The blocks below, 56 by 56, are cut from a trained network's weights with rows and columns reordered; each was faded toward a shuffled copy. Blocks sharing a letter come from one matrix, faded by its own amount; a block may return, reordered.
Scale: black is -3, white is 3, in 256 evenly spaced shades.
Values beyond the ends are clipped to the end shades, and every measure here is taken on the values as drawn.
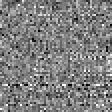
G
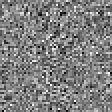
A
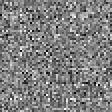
A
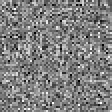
A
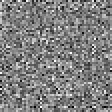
A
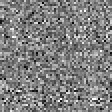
A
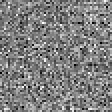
A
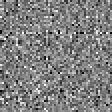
G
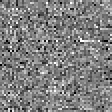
G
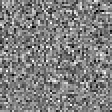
A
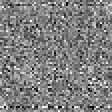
G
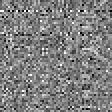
G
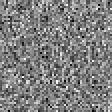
A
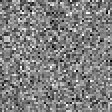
A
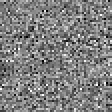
A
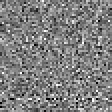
G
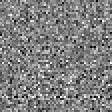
G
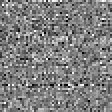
G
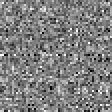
G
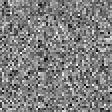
A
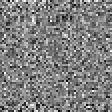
A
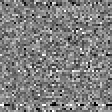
G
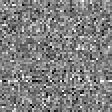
G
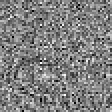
A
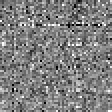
G
